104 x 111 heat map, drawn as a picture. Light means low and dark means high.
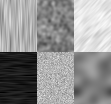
The table splits into 2 rows of 3 panels. Panel 1,1: low, streaked downward. Panel 1,2: middling, blotchy. Panel 1,3: very low, slanting up to the right, faint in contrast. Panel 2,1: very high, streaked across, faint in contrast. Panel 2,2: low, fine-grained. Panel 2,3: middling, smooth.
